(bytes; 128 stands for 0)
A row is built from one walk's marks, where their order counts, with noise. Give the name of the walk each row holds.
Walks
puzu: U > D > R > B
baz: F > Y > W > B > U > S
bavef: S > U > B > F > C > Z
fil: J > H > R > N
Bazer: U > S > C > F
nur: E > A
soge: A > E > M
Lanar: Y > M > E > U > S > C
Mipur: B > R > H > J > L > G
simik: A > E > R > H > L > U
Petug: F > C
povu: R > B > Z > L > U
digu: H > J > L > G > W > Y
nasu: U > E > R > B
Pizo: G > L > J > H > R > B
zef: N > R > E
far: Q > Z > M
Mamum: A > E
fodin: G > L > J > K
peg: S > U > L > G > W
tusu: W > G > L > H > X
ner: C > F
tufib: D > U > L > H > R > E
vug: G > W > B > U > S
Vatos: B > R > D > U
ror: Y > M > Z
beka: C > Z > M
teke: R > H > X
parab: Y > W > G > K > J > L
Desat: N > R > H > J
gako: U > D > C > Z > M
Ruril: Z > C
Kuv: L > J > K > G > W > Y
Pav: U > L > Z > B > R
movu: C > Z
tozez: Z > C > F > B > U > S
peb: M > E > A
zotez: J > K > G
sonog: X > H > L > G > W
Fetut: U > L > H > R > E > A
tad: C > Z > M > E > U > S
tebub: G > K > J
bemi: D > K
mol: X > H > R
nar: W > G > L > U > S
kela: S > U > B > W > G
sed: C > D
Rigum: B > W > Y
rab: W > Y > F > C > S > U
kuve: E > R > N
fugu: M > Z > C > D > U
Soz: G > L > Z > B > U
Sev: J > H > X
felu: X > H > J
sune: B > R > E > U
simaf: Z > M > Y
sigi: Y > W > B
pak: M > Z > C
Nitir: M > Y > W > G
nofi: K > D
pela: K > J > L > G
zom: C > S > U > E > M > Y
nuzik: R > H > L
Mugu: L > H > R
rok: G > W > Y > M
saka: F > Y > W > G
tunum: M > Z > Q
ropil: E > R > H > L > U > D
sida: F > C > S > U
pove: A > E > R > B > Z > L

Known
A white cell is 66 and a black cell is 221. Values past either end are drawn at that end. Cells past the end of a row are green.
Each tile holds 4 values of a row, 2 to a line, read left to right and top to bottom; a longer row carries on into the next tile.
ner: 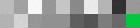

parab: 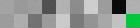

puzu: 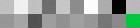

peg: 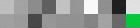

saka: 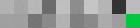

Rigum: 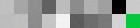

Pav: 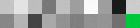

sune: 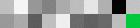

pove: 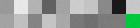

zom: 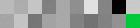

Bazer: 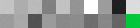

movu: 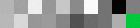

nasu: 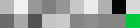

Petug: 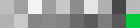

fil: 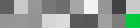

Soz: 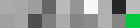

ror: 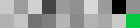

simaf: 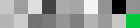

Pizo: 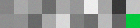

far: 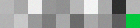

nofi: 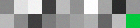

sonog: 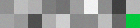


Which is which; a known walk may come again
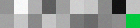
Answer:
pove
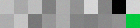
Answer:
zom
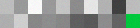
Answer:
Petug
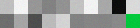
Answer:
nasu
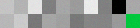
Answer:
tad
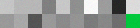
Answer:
Bazer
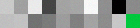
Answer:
simaf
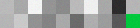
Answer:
far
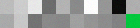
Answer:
gako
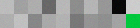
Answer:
rab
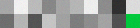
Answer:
Fetut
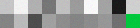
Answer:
Pav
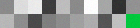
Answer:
nofi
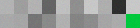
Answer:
saka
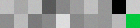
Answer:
Lanar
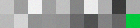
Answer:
ner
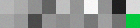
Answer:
peg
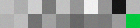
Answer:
tozez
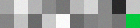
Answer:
ropil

